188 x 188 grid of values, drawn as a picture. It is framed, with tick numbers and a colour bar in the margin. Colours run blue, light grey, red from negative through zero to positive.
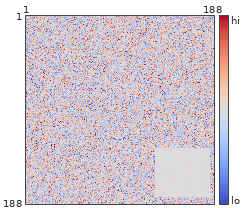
An odd patch, calmer than its surroundings, sits in the bottom right. The bottom right is the calmest part. No row or column stands out. The grain is fine, like static. There are no regular stripes.
